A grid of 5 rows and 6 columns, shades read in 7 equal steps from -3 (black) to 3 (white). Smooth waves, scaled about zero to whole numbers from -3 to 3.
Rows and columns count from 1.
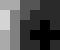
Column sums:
7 1 -8 -10 -13 -11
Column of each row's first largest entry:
1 1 1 1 1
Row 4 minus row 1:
0 -1 -1 -2 -1 -1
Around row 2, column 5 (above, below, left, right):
-2 -3 -2 -2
